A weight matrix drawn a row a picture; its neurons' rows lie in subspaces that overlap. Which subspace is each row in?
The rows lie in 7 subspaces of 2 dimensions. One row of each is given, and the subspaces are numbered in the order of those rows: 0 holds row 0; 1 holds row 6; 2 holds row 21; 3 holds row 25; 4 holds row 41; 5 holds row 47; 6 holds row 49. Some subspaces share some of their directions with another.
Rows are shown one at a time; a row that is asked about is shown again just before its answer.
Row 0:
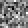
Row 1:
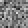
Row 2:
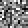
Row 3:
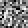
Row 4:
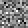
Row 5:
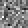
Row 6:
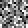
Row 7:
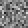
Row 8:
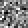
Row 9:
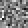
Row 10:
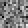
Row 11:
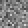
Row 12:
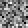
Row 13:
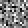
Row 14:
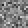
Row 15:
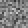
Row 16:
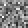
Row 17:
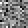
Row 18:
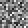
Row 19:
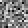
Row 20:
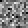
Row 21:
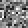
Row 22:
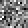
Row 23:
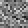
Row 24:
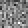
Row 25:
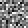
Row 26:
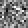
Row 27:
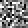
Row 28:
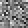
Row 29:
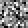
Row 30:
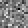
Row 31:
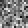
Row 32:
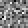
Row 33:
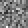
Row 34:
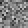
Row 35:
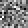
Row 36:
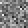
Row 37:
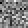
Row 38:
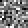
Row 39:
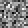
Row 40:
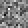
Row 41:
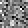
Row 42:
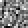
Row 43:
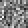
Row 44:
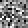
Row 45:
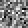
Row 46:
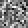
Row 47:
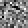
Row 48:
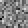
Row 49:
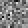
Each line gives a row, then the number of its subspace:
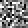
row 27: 0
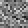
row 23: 4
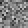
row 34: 4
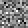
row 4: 2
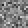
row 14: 1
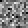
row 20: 0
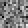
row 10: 1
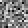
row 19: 3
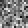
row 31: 1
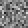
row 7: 5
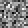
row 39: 2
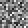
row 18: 3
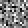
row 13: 5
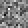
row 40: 0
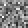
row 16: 1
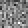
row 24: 6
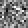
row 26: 5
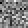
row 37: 4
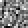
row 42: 6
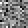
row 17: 4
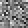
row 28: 4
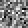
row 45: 2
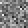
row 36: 4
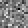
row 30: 3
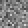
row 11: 6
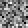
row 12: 1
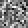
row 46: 5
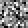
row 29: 0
